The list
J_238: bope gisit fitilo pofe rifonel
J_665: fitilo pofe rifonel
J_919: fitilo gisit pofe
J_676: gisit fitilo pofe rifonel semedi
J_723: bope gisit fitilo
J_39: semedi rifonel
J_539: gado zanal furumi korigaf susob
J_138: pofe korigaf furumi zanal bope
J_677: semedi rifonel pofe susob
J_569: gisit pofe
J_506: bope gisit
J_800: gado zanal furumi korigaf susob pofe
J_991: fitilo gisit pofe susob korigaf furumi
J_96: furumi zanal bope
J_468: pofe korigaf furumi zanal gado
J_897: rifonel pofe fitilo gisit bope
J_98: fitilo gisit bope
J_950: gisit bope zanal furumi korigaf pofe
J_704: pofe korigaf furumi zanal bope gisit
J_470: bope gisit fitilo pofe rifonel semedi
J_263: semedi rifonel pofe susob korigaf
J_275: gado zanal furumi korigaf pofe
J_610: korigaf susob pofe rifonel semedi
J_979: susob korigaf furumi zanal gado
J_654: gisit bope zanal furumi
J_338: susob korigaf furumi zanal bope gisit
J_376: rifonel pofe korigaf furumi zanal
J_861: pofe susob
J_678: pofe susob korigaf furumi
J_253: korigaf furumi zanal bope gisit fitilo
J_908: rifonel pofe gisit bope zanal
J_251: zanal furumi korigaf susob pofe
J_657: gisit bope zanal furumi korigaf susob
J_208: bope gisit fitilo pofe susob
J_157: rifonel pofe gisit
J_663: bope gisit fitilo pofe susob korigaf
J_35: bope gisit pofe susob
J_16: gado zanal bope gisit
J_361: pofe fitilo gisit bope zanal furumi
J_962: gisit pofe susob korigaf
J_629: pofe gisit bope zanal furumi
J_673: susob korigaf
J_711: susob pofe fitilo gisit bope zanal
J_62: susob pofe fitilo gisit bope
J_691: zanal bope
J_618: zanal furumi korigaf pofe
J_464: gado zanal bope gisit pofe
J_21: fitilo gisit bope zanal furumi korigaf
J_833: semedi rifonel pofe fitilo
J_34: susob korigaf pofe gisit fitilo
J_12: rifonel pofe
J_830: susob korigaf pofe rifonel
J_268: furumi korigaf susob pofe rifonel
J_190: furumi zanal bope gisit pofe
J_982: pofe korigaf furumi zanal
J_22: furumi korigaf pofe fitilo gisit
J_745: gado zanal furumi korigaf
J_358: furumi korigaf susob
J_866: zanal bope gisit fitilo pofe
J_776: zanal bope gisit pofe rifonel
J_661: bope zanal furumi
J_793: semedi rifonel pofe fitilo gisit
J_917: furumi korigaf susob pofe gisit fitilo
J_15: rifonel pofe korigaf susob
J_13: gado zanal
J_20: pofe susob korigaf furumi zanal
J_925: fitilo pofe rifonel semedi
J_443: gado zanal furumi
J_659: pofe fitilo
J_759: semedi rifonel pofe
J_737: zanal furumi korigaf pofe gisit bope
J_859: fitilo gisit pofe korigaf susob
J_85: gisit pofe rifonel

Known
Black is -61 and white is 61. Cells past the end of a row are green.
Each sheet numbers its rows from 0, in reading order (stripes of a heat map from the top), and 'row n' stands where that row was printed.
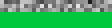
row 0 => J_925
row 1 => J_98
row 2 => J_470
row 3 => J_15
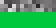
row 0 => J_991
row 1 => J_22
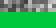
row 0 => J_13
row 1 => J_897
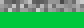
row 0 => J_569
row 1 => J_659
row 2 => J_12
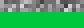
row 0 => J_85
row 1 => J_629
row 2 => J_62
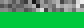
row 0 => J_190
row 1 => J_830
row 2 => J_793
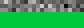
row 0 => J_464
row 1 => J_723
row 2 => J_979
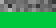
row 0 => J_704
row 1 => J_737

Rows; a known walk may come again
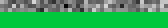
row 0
J_21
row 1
J_16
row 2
J_979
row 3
J_85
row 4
J_253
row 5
J_925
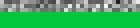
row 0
J_665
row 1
J_657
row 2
J_919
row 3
J_676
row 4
J_263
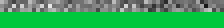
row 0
J_208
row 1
J_470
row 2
J_629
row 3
J_776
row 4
J_663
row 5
J_443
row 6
J_468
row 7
J_20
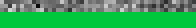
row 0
J_62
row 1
J_917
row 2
J_464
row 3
J_908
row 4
J_569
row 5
J_275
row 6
J_13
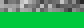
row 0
J_157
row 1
J_35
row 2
J_661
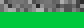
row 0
J_982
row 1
J_22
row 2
J_96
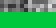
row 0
J_800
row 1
J_897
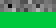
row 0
J_338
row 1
J_704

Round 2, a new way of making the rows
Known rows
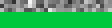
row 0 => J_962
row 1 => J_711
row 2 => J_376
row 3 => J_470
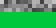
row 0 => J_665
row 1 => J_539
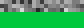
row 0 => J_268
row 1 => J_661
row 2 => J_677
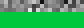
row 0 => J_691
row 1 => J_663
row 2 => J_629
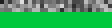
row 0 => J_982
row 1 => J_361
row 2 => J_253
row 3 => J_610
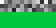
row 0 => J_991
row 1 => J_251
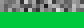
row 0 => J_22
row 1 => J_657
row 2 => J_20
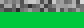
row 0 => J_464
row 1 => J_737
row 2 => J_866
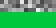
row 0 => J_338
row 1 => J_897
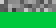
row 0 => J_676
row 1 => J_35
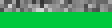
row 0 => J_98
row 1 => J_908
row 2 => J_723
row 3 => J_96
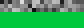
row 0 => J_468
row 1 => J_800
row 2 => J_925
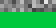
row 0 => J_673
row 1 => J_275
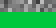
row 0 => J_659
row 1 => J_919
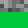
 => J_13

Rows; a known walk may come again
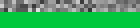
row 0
J_793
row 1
J_208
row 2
J_138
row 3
J_263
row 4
J_569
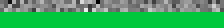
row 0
J_629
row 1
J_759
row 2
J_866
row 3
J_663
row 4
J_39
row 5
J_157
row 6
J_861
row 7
J_358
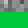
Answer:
J_691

